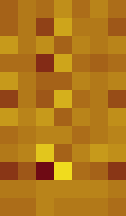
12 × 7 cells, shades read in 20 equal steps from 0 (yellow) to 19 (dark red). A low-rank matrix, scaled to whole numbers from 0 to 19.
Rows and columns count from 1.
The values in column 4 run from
0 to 11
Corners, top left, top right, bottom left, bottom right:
11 10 10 10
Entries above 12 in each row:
0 1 0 1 0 2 0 0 0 3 0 0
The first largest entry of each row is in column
1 3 4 3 3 1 4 1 4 3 1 1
